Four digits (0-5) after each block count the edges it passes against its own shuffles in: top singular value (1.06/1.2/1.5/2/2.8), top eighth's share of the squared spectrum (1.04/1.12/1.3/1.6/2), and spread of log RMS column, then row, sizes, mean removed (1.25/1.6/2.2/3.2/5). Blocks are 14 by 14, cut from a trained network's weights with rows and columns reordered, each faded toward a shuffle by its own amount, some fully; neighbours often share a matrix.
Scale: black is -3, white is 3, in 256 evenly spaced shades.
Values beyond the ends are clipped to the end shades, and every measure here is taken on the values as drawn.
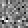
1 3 1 1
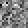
2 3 0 0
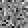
0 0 0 0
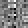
3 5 2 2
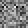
2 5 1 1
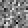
0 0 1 0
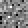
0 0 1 0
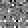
2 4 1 1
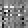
2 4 1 2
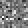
2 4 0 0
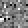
1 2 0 0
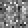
1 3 0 1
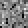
0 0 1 0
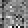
2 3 1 2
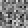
1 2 0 1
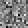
2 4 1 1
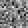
0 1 0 0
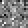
0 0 0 0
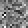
1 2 0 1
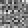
2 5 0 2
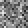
1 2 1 0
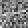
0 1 0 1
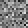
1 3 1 0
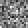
2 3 0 0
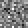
1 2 0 0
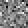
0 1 0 0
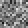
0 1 0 0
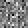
0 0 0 0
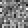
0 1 0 0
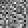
3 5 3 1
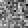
0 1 0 0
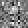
3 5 2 0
